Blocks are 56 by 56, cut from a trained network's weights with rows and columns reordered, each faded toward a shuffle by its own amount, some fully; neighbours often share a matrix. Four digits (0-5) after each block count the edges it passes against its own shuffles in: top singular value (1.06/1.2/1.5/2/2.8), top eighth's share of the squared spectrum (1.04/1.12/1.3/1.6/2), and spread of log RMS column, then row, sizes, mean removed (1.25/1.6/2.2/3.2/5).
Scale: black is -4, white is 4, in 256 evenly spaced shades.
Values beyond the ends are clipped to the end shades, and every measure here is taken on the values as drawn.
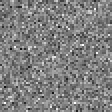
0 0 0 0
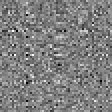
4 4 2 3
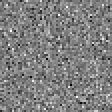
0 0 0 0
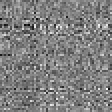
4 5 1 3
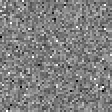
0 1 0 0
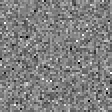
0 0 0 0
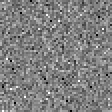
0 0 0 0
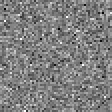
0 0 0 0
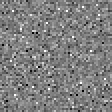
1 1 0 0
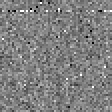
2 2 0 1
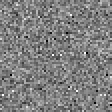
0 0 0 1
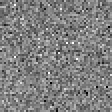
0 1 0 0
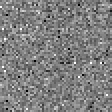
1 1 0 0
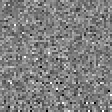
2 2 0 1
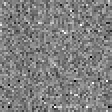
2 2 0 1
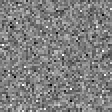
0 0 0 0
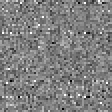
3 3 0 2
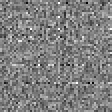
3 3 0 2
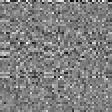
4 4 0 3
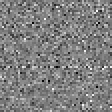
3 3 0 2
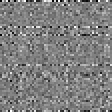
4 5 0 3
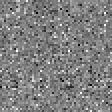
2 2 0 1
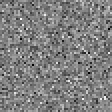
2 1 0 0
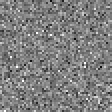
2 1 0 0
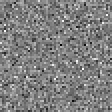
1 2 0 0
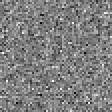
2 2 0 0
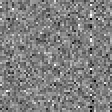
3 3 2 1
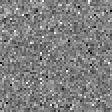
2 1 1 0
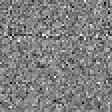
3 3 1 2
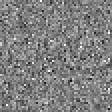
2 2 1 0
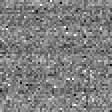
2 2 1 0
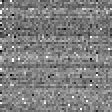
3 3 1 1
